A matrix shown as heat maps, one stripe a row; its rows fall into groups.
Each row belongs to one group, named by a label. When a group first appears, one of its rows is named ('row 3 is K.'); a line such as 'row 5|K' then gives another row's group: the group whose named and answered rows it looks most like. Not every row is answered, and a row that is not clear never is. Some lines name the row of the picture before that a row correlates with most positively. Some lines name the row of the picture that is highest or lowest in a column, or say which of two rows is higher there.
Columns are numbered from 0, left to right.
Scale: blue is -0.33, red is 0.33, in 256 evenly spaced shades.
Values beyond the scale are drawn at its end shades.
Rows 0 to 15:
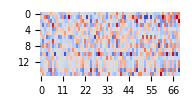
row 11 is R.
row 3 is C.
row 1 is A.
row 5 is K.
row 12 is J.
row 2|J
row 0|A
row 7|C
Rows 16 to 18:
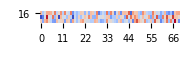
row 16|K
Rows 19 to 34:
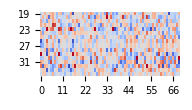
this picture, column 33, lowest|28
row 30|J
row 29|C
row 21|C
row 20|R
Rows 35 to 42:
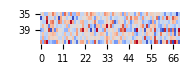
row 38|R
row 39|J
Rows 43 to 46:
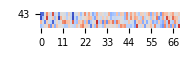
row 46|J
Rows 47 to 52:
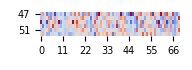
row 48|J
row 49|C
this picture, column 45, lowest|49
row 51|J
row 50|C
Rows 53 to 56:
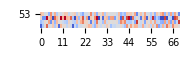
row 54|K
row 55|J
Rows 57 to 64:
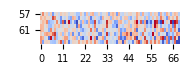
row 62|K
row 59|A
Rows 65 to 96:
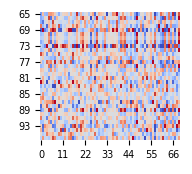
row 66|J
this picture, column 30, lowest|87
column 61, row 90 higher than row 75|Yes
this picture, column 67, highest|73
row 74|J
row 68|C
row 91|C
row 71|J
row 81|R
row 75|C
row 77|K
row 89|J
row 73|K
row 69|A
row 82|C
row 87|K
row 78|J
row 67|C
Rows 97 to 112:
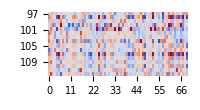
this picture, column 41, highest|101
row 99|A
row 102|C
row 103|C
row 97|A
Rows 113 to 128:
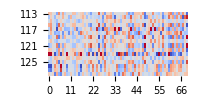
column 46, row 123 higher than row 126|No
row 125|J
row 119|J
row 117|R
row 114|A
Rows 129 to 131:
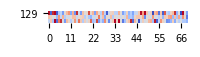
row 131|R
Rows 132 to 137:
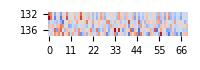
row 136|R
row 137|K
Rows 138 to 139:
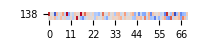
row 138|C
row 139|A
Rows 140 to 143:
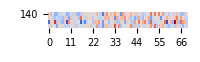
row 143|R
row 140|R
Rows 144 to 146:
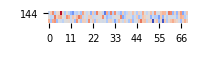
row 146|A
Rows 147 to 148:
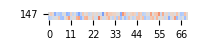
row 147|R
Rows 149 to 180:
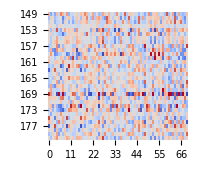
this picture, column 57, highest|168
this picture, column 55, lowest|169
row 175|C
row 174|C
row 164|J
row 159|R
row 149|C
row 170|K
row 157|J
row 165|K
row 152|R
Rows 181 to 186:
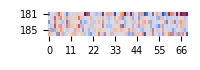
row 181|A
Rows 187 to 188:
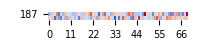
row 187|J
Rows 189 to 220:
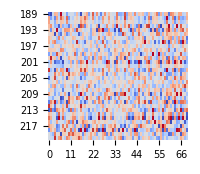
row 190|C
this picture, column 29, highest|201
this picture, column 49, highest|192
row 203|C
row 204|K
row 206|J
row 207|A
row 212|C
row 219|K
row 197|K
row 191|C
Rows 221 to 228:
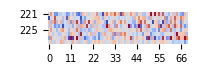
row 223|A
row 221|R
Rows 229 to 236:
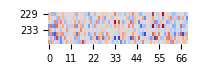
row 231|R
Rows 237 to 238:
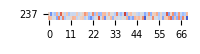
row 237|C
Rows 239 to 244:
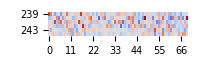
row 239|C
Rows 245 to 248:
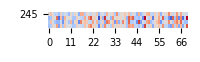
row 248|J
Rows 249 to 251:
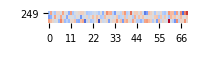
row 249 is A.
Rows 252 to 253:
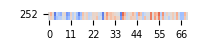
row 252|R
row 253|R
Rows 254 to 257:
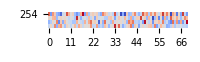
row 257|R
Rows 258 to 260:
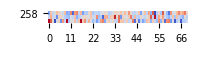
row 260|C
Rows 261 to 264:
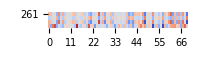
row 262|J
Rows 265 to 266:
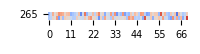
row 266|J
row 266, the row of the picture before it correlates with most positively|262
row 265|K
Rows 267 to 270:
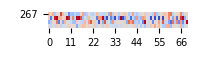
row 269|J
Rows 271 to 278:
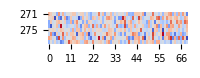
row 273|A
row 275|A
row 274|C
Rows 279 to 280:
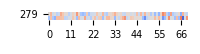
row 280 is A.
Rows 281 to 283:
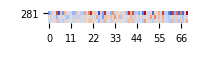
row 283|J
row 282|R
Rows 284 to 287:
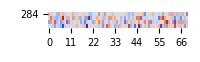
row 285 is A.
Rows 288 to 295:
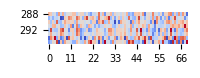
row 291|A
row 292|A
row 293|A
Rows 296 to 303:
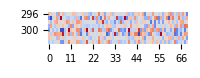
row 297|C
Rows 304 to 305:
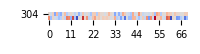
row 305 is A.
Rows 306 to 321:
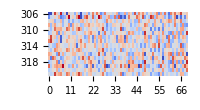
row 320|J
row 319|K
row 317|A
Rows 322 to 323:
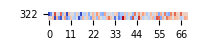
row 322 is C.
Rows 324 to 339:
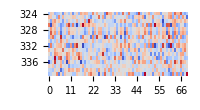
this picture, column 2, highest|330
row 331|C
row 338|K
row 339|J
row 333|K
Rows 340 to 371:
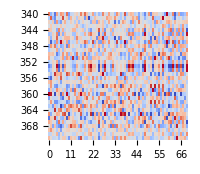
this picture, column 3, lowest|360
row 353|J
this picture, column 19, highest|361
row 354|J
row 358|R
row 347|C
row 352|J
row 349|J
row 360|C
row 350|A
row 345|J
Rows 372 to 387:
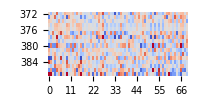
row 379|J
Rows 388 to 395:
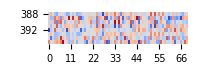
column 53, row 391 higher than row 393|No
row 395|K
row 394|C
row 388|R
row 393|R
